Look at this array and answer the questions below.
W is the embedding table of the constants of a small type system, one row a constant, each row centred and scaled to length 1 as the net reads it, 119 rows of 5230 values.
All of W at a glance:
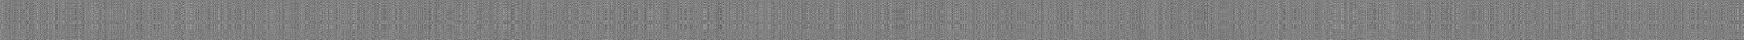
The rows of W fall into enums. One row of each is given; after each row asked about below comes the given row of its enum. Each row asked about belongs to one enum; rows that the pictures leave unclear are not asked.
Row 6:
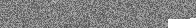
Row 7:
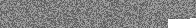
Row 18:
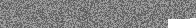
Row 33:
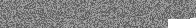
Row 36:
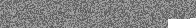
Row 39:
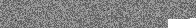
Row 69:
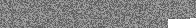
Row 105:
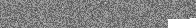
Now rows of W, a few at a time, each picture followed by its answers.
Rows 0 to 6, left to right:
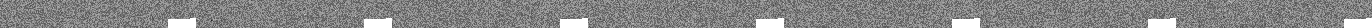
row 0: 33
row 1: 39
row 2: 7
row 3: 105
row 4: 69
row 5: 36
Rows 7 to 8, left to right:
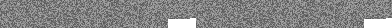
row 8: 7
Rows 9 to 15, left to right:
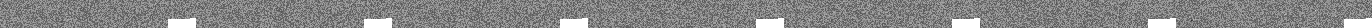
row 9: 18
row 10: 18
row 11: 18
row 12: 69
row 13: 69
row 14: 7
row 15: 39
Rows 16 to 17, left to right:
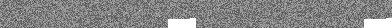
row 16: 39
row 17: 33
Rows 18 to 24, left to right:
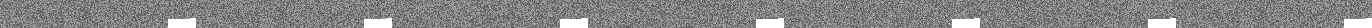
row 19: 18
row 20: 39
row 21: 69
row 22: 105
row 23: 7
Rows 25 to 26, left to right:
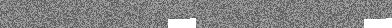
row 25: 7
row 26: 18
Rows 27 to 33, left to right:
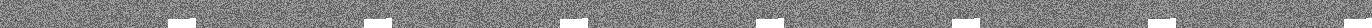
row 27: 39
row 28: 33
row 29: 18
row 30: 36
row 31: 36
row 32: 69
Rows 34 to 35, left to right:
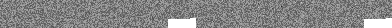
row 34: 33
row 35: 105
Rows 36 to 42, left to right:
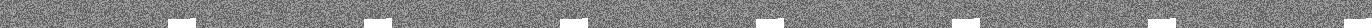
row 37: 36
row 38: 36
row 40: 39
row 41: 105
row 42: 18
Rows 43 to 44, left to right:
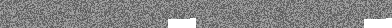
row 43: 36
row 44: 18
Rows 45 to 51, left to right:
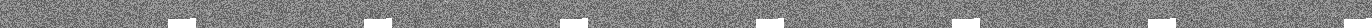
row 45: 7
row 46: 36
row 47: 6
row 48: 18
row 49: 39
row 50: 7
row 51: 39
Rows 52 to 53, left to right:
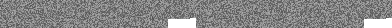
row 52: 33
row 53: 36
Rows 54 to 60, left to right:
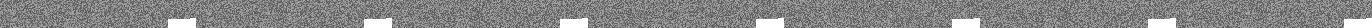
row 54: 36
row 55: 36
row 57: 33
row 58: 105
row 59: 18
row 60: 36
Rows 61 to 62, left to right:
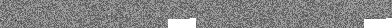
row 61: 39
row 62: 7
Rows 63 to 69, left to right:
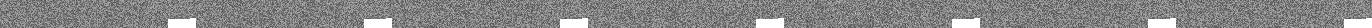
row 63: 7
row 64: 7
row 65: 69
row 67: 6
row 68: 69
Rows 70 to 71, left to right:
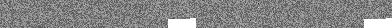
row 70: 69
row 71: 105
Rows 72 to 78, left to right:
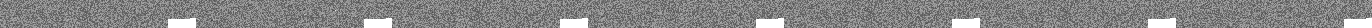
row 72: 18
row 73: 39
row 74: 18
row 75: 36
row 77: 18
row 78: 33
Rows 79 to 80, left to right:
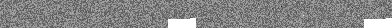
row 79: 36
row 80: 105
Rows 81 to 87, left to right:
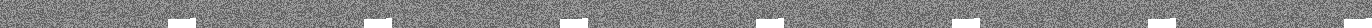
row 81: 33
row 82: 33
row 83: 69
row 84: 36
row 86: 18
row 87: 39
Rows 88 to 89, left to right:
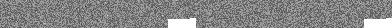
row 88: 105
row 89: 36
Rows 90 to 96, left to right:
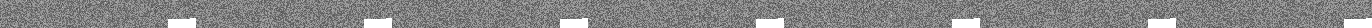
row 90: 105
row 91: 18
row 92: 7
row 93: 39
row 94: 105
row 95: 36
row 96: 7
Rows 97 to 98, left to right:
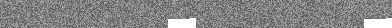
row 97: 105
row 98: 7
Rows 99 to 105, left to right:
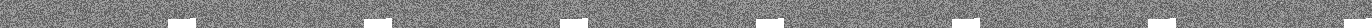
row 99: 36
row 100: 105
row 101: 69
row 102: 7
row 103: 33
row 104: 39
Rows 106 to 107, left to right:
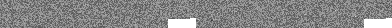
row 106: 69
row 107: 39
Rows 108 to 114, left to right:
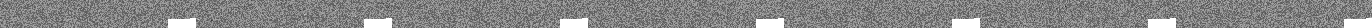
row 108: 18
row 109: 39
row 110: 18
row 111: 7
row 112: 18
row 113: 105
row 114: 33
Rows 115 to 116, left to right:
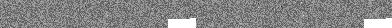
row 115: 105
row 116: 105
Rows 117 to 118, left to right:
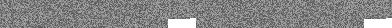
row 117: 69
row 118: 7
